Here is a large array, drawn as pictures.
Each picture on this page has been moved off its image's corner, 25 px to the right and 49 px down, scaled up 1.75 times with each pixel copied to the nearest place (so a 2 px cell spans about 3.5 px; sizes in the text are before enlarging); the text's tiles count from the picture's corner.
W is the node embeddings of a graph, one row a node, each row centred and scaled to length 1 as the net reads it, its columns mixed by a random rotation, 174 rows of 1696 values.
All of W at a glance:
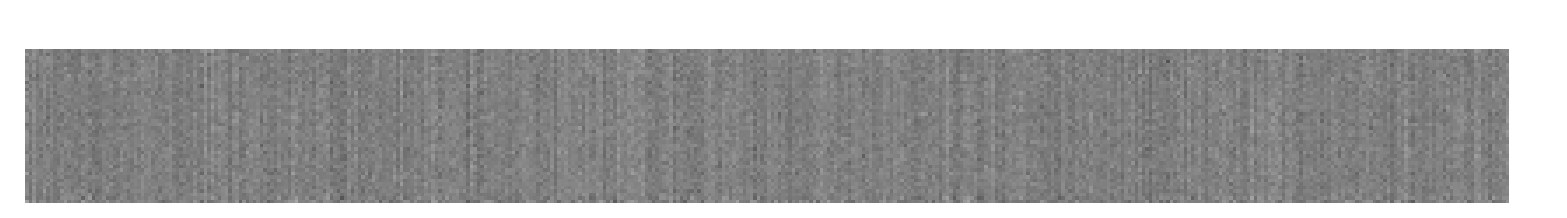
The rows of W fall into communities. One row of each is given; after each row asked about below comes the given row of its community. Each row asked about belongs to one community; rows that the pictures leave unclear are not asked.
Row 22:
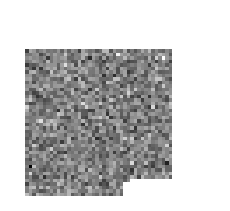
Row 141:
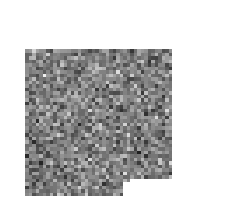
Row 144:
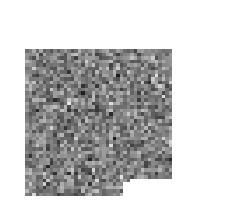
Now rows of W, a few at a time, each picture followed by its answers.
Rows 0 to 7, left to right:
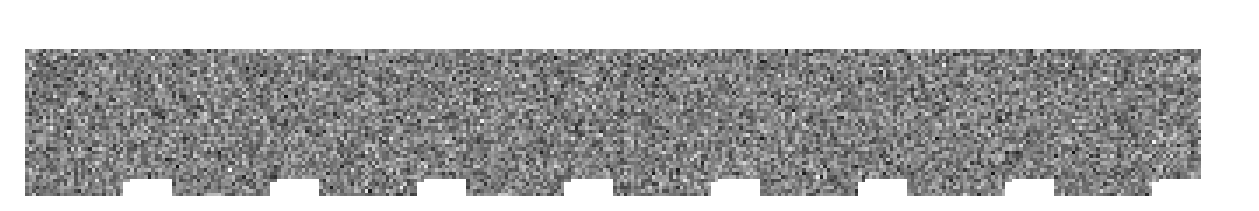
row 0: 144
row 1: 22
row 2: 144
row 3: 22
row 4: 144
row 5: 141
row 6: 141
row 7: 144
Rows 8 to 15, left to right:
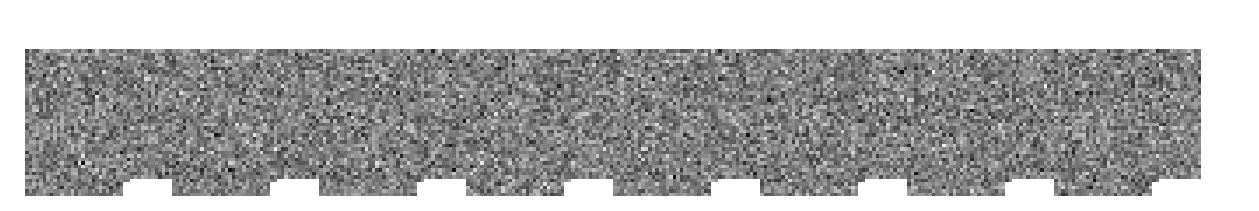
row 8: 22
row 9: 141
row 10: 22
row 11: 144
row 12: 141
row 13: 22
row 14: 22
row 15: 22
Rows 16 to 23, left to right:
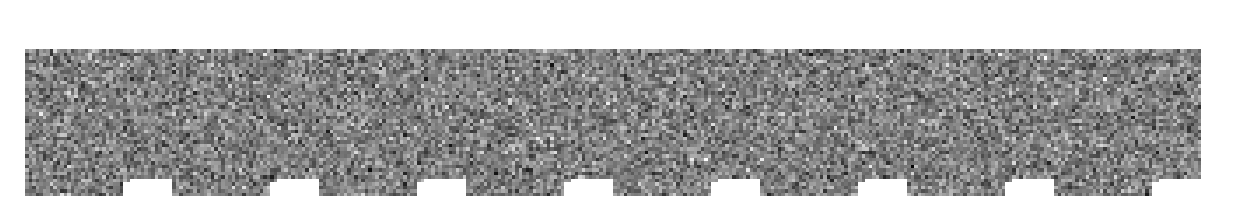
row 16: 141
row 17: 22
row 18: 141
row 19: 144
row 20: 141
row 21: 141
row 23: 144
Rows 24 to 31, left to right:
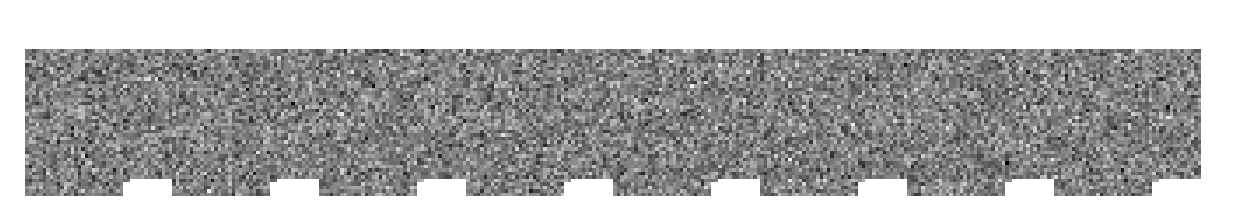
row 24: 22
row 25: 22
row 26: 141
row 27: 141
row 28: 144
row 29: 141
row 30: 141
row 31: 141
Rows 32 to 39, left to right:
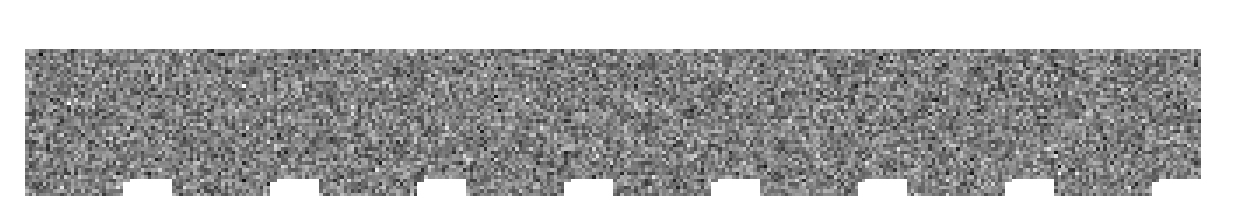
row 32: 144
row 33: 141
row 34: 22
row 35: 141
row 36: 144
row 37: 22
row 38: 144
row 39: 22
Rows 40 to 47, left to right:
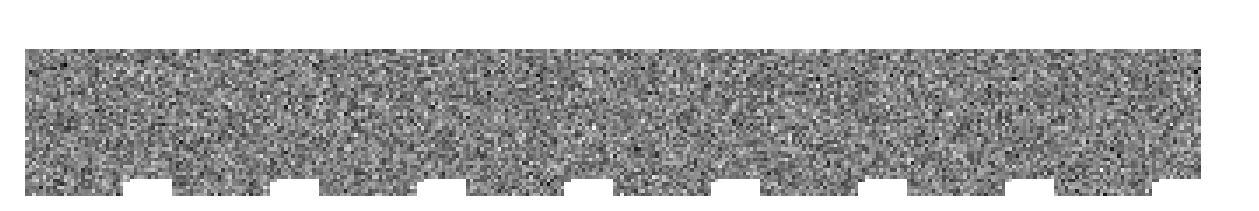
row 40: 144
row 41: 141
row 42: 141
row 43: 22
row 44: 144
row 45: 22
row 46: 141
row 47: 22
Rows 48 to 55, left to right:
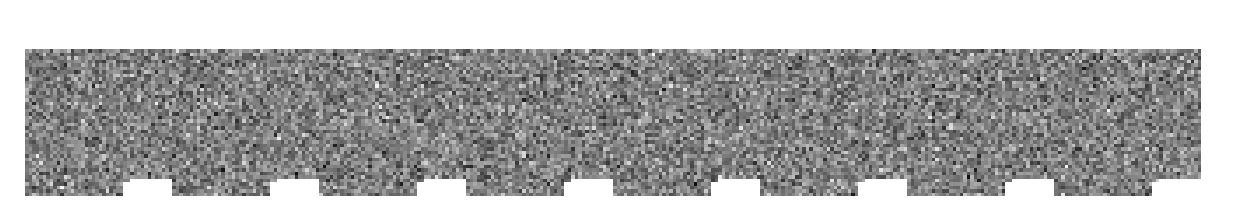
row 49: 144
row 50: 22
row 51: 22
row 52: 22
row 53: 144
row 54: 141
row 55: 144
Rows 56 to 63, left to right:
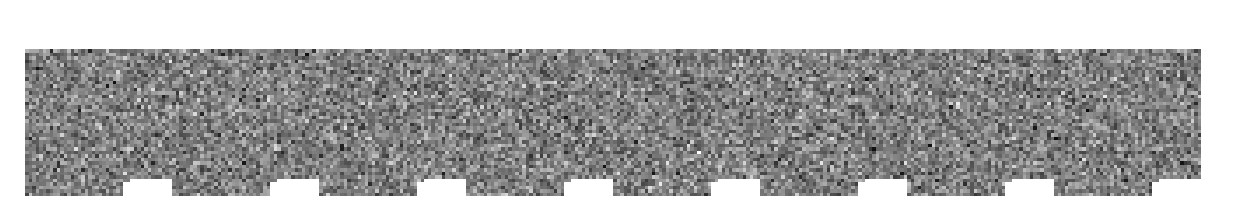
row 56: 141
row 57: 141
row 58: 144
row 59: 22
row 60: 144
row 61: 141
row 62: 144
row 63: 141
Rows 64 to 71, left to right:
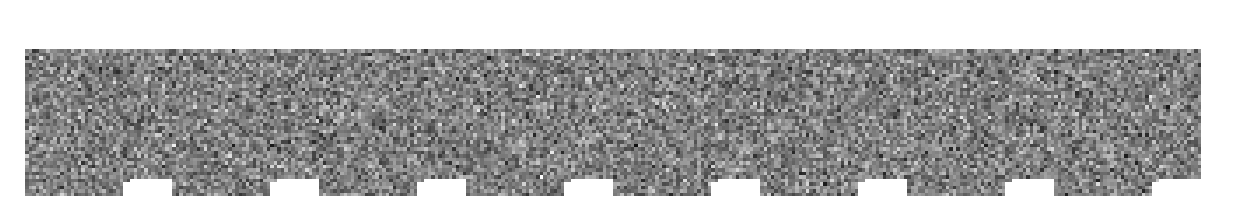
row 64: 22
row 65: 144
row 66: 141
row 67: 22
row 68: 144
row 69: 144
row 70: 22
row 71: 141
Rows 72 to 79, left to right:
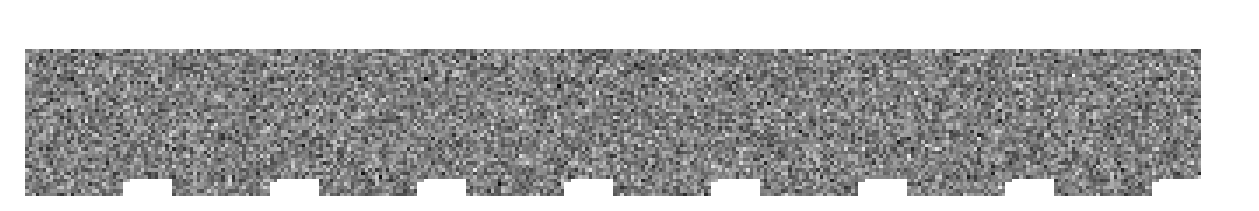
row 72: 144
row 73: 141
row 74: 141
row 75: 144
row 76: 144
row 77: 141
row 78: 141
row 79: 141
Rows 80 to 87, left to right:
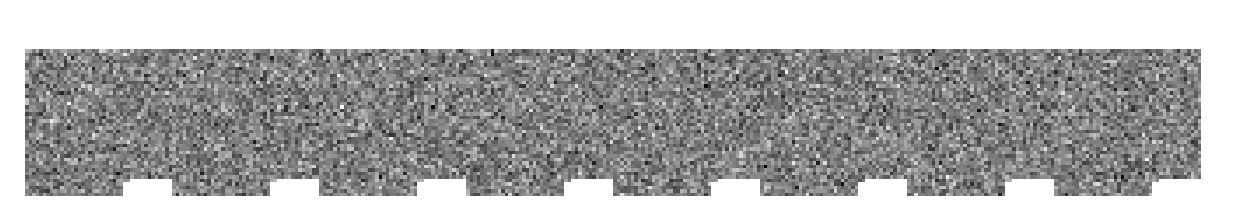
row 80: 144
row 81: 144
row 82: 141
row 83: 141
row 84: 144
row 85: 22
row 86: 144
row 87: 141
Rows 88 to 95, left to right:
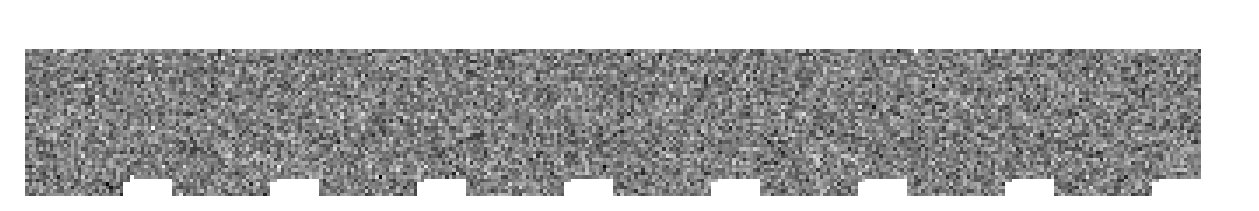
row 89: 144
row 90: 141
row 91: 141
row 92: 144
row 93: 141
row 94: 141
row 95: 144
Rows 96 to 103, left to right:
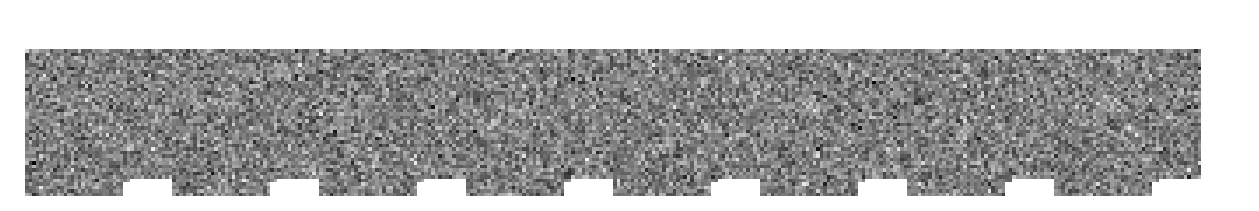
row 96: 141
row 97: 144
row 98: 141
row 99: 22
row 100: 22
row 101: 144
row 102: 22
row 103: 141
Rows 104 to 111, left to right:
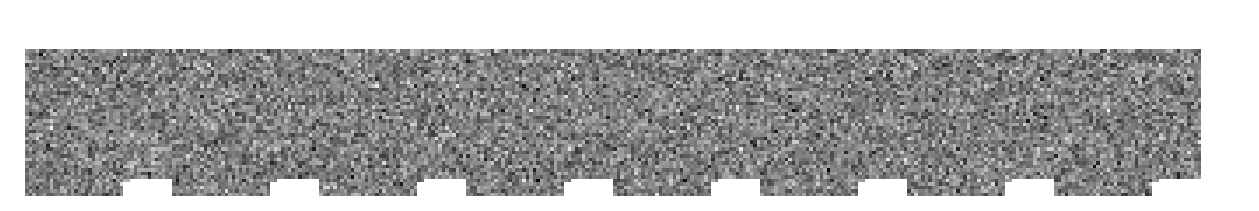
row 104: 144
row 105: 141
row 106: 22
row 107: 141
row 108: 141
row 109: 141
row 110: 144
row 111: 144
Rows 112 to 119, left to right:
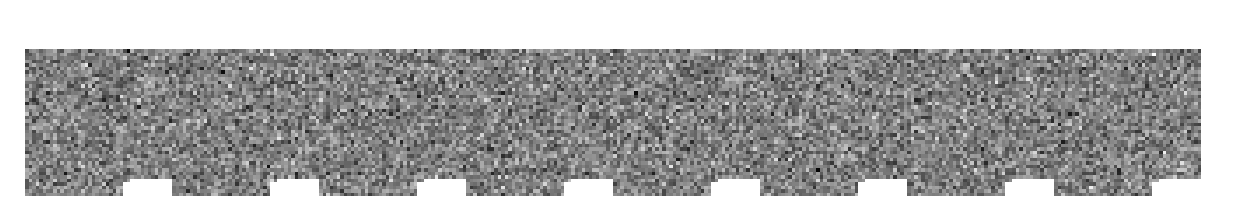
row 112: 22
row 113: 144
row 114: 144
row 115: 144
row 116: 22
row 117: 141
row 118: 22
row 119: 144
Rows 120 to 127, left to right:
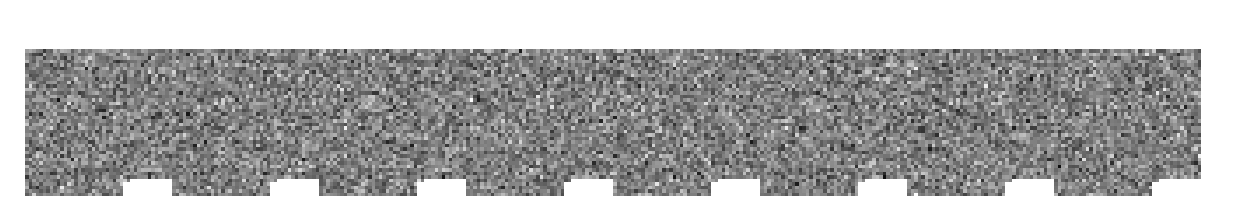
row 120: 144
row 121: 144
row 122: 144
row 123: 22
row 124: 141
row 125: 144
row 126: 144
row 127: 22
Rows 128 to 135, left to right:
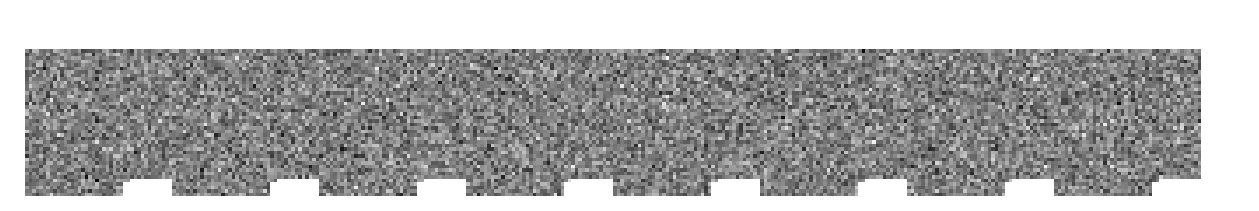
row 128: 141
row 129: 141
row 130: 144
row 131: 144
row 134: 144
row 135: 22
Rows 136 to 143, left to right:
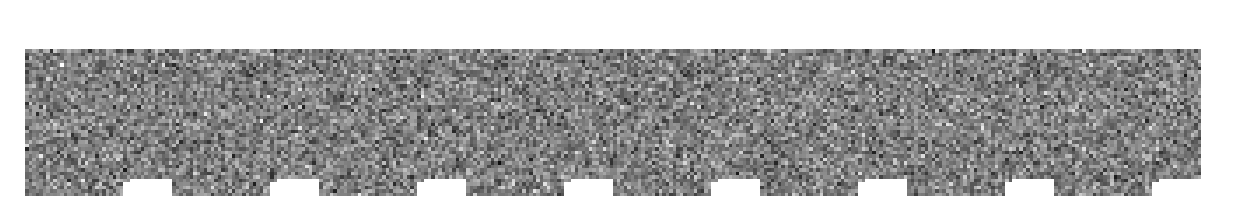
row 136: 141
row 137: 22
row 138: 22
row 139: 144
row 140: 22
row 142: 141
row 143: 141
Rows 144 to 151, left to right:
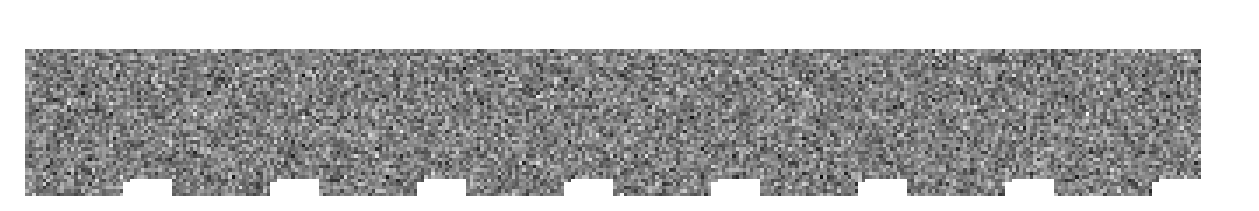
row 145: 141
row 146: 22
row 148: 144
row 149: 141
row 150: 144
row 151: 22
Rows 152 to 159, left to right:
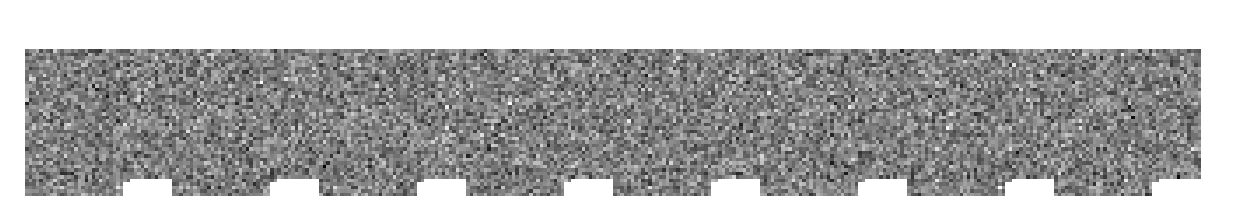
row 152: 141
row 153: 22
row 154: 22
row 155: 144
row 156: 144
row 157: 141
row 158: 141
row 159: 144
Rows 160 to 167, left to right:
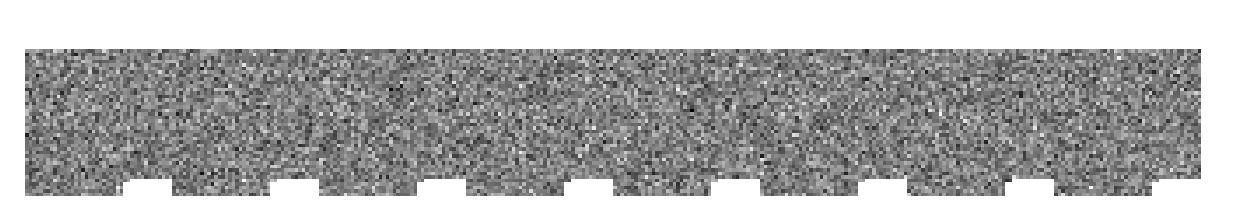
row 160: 141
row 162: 141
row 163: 22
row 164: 144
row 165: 141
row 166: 22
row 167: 144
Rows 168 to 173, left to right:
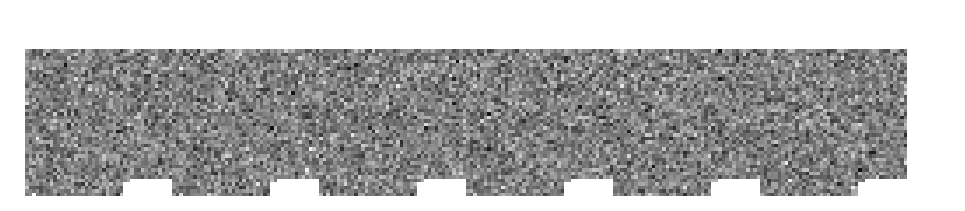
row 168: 144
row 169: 144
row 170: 144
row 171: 144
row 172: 141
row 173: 141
